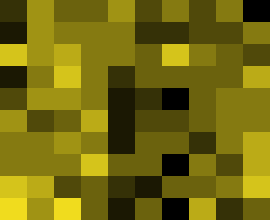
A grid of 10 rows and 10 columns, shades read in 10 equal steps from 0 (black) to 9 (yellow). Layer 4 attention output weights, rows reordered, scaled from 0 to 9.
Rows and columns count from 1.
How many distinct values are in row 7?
6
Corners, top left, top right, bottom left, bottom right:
2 0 9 4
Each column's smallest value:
1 3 3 4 1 1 0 2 2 0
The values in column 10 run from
0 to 8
